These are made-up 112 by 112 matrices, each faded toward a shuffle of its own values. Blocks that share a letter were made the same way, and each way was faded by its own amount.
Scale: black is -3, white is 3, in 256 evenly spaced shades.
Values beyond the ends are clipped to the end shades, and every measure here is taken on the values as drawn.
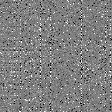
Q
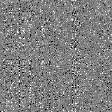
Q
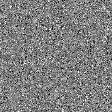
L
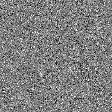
L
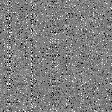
Q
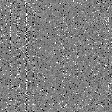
Q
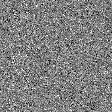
L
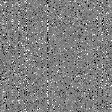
Q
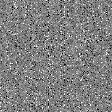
Q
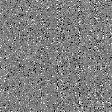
Q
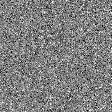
L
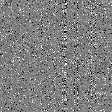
Q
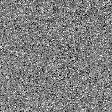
L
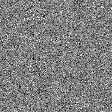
L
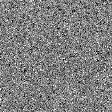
L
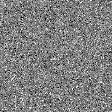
L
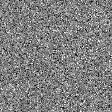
L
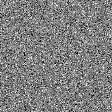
L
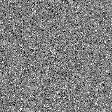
L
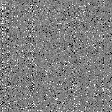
Q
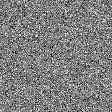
L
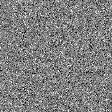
L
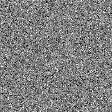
L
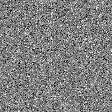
L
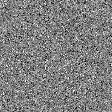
L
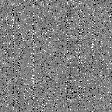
Q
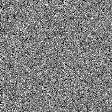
L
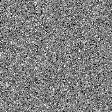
L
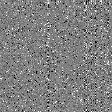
Q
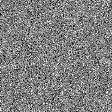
L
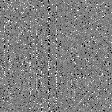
Q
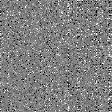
Q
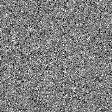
L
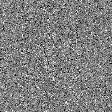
L
